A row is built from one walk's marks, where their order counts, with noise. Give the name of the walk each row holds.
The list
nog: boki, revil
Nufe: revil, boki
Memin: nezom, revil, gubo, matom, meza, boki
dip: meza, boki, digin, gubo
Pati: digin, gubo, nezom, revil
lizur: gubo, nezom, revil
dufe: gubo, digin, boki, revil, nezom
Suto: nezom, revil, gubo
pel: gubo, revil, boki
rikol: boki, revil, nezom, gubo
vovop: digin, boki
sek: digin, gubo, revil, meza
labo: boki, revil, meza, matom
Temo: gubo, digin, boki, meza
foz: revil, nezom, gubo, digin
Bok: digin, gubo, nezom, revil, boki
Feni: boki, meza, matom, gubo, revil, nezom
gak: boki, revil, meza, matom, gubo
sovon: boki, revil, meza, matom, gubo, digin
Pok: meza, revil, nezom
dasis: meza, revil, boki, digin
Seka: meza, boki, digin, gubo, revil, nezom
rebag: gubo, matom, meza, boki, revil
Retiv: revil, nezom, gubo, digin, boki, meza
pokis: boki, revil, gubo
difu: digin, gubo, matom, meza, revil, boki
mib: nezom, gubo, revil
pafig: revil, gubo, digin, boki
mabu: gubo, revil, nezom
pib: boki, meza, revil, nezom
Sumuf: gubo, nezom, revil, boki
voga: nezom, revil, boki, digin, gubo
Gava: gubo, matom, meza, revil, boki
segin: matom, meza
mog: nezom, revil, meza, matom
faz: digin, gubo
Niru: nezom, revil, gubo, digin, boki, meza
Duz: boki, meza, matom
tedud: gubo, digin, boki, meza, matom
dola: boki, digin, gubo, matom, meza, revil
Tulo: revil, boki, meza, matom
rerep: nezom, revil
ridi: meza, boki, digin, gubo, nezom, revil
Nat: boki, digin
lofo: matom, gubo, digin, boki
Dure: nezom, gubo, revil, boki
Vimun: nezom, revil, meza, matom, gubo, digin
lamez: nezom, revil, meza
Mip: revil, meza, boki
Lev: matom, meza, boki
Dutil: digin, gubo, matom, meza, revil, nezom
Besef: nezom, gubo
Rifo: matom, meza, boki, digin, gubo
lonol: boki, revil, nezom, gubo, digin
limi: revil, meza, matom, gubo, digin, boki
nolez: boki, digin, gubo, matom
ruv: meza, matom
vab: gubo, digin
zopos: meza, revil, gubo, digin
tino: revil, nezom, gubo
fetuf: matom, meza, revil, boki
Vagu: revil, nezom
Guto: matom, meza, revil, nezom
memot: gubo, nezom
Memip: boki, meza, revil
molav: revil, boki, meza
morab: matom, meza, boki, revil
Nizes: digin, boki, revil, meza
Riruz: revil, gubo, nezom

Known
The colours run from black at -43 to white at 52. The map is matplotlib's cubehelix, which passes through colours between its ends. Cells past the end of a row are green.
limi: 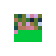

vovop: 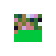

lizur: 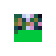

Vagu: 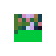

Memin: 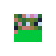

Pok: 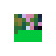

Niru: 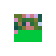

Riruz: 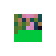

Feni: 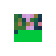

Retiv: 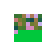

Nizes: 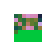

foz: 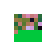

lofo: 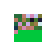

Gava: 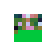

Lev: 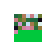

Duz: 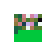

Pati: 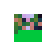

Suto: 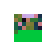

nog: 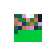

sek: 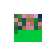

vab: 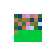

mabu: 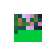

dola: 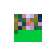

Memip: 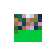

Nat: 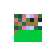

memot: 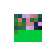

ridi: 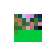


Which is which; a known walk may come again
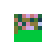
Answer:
sovon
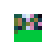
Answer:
lizur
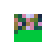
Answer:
dola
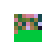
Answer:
Vimun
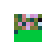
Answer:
nolez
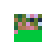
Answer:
limi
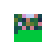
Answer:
pokis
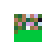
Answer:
Tulo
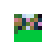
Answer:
rerep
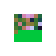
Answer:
lonol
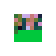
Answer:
lamez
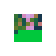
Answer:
Feni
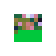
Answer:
Nufe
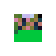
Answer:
mib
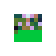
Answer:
pel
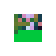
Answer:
Vagu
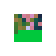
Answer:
Dutil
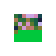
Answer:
difu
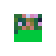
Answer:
gak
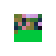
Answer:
Besef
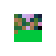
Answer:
ridi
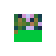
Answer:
dufe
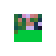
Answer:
memot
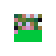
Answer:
Lev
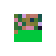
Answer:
zopos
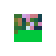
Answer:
Guto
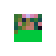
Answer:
tino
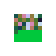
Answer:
segin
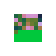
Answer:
Nizes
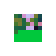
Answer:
pib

